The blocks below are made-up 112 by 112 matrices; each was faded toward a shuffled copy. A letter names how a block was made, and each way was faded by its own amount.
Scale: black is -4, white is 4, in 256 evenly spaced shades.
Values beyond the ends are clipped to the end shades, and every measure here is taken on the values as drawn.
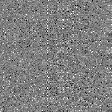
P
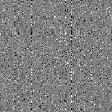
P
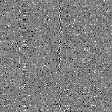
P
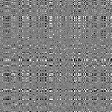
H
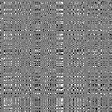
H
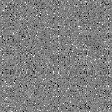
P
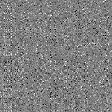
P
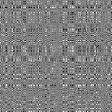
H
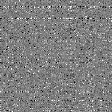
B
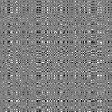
H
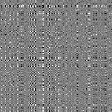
H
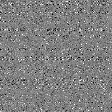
B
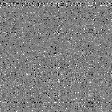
B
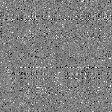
B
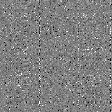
P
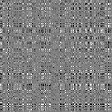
H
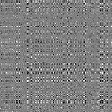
H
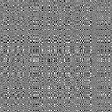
H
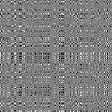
H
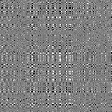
H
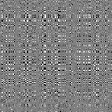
H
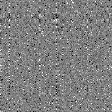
P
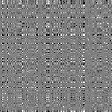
H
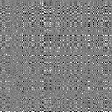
H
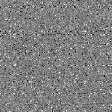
B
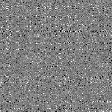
B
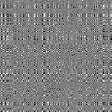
H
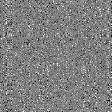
P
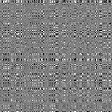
H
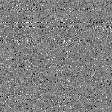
B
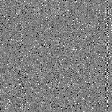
P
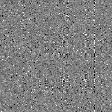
P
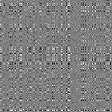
H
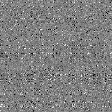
B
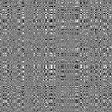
H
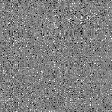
P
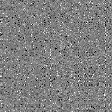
P
